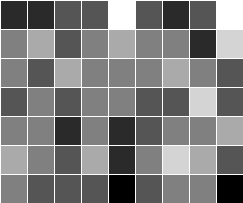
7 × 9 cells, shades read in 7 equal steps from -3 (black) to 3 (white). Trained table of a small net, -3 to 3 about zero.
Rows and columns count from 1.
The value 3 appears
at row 1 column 5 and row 1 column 9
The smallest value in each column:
-2 -2 -2 -1 -3 -1 -2 -2 -3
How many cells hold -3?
2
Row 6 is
1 0 -1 1 -2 0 2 1 -1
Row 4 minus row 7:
-1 1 0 1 3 0 -1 2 2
